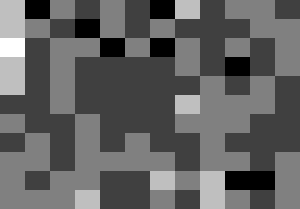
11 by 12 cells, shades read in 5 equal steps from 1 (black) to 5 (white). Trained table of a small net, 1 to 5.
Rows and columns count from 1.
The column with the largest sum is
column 1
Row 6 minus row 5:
-2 0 0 0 0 0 0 2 0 1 0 0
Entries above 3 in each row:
2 1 1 1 1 1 0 0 0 2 2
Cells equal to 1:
8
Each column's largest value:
5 3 3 4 3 3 4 4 4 3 3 3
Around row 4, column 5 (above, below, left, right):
1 2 2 2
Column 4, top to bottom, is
2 1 3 2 2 2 3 3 3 3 4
